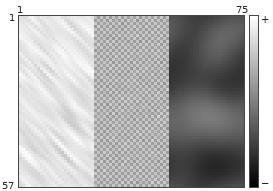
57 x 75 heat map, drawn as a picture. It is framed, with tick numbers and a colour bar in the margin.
The table splits into one row of 3 panels. Panel 1,1: very high, slanting down to the right, faint in contrast. Panel 1,2: high, checkered. Panel 1,3: low, smooth.
